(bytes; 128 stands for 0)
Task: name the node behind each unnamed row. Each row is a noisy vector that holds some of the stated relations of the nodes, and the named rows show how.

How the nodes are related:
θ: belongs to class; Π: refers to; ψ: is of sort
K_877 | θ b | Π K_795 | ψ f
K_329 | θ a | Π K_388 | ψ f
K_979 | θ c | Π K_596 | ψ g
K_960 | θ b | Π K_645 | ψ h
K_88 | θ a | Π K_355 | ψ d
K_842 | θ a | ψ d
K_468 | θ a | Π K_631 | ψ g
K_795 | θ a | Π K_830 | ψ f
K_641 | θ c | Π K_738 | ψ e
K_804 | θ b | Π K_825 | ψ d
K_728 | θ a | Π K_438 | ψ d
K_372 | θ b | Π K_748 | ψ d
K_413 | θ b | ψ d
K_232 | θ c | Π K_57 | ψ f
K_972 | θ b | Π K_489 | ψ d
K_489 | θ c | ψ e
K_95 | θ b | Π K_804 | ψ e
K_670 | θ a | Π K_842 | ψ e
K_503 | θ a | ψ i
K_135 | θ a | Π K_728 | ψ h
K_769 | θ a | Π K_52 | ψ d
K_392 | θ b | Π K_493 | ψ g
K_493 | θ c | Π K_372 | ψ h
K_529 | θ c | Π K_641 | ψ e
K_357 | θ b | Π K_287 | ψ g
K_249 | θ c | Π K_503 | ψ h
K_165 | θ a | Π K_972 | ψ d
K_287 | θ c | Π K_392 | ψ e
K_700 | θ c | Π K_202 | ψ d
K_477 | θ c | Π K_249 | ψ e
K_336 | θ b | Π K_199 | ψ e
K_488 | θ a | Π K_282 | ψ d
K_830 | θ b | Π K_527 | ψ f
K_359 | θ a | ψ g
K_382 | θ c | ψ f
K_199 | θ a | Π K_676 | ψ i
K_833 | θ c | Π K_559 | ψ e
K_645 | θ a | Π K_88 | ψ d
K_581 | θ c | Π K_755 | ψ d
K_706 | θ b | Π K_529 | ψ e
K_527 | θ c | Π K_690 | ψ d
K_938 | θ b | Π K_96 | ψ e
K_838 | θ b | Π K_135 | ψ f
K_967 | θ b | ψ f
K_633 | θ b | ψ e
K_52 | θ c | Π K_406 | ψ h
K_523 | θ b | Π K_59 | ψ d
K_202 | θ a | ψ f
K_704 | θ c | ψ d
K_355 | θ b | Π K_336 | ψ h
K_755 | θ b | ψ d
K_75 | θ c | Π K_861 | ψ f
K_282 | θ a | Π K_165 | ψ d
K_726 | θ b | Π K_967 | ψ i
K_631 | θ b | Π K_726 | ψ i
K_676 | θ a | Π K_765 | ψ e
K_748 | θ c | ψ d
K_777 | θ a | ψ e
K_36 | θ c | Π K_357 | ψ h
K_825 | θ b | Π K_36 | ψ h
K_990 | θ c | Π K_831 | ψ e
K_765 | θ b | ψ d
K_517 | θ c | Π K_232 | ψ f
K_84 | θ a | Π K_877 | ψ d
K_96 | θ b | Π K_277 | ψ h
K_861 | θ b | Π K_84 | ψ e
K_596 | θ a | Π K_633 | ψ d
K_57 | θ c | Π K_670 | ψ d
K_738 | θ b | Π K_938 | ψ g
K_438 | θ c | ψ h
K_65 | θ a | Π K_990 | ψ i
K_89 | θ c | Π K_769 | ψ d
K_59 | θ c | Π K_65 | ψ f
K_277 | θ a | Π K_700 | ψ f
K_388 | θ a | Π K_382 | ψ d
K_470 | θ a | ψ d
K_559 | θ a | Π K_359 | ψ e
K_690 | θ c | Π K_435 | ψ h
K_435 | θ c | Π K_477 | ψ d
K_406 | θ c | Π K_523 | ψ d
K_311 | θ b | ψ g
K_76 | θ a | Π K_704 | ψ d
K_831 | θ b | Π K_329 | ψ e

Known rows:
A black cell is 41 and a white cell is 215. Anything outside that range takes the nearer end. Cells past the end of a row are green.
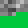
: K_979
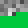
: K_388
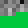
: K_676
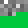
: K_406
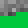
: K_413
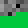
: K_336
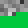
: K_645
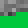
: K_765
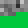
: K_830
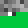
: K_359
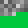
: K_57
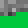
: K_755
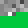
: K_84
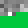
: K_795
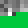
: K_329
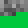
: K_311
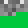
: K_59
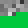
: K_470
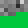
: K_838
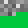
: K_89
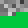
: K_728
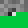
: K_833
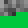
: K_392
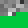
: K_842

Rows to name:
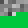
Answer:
K_52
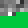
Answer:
K_199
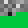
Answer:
K_435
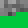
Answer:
K_804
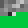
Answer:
K_438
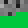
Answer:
K_831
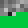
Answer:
K_493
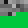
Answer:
K_825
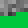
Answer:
K_372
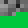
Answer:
K_938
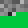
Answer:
K_990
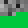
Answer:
K_861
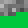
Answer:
K_523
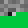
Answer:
K_477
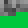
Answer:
K_357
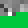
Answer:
K_202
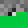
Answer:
K_287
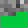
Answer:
K_967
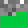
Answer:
K_382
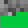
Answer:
K_738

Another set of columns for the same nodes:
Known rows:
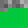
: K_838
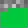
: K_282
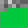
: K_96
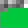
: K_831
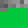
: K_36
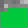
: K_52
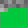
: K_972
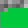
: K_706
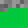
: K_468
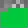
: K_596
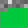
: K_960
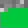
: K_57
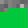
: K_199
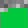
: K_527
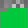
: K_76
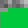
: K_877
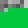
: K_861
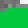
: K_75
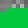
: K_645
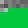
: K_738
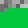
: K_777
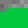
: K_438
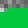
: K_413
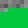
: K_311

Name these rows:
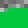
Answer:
K_435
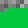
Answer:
K_65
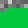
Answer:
K_355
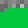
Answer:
K_503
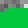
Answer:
K_329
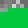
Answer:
K_84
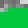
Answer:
K_406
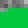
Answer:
K_830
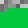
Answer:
K_670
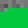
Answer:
K_392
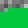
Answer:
K_336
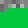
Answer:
K_277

